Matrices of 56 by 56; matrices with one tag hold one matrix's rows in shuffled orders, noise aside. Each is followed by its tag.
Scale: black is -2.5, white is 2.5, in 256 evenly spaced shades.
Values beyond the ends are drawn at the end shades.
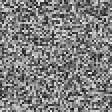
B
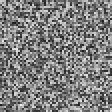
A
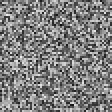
B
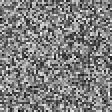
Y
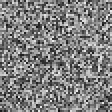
A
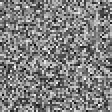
A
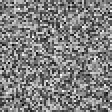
B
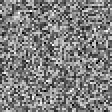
B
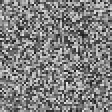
Y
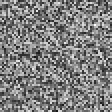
A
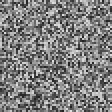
A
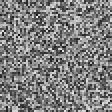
A
